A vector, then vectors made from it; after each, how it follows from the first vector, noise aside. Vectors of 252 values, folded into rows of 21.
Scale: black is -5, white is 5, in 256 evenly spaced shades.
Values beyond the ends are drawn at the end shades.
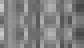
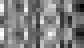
scaled up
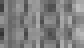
negated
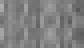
shrunk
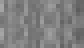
shrunk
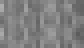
shrunk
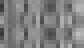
negated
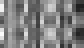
scaled up
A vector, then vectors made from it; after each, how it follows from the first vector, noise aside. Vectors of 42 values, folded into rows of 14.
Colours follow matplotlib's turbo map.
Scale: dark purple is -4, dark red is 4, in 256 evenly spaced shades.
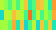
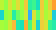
sign-scrambled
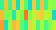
reversed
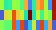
scaled up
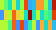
scaled up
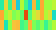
reversed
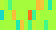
partly zeroed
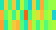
reversed
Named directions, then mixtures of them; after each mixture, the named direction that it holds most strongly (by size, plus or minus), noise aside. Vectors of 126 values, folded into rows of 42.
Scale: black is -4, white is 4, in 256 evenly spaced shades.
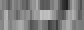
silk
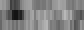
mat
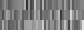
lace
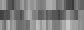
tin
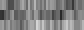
tin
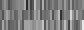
lace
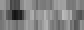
mat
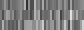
lace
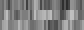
silk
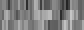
silk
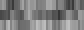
tin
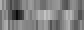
mat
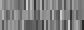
lace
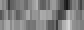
silk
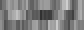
silk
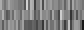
lace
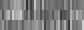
lace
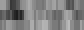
mat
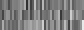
lace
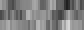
tin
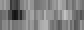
mat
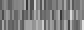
lace
